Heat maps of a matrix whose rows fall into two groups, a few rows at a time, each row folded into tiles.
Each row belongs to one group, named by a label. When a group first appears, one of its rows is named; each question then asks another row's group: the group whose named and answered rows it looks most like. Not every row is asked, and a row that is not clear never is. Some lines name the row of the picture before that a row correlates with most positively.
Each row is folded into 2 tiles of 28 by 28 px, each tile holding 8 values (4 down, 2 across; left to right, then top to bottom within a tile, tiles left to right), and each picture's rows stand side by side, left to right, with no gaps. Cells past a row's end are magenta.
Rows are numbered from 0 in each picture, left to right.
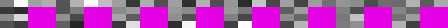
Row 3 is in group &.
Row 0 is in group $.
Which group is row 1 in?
$
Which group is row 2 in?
&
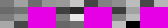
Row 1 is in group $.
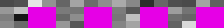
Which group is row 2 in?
$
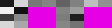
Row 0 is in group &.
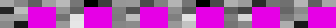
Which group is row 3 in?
$
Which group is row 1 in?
$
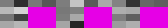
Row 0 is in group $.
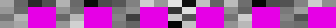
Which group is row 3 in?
&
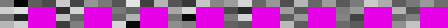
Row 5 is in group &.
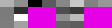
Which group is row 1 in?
$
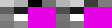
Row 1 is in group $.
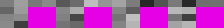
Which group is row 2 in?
$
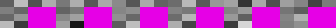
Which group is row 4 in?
&
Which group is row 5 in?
$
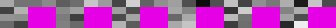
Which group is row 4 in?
&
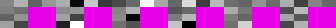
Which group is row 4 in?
&
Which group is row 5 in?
&
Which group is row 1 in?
&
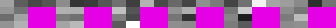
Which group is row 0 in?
$
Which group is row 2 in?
&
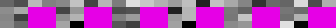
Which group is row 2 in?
$
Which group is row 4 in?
$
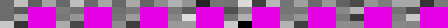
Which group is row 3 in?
$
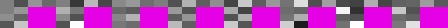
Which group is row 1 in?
&
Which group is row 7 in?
&
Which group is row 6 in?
&
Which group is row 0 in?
&
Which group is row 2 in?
$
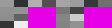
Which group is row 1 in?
$
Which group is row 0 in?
&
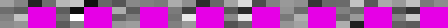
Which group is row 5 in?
$
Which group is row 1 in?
$
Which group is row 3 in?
$
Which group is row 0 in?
$
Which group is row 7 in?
$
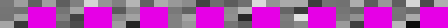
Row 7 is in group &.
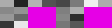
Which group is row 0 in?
&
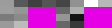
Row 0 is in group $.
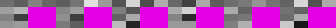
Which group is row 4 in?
&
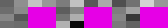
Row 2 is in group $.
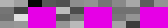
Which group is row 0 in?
$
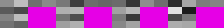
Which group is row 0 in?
$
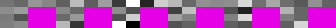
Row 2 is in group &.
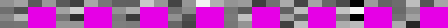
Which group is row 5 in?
&
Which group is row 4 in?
$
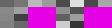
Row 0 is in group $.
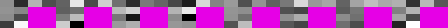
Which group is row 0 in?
&
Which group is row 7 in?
&
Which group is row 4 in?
&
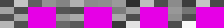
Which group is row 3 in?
&
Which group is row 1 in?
$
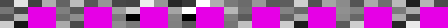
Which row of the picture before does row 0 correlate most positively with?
0
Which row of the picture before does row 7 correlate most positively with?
2
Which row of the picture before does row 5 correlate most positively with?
0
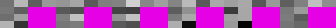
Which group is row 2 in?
$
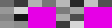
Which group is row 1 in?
&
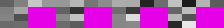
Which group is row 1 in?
$
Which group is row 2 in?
$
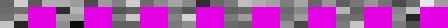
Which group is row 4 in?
$
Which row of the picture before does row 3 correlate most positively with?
2
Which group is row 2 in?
$
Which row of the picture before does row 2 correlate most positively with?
1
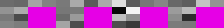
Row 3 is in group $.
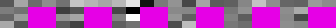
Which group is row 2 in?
$
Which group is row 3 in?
&
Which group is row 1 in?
$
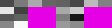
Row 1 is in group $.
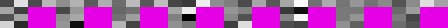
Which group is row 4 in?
&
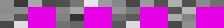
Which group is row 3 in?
&
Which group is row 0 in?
&
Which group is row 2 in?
&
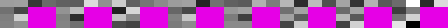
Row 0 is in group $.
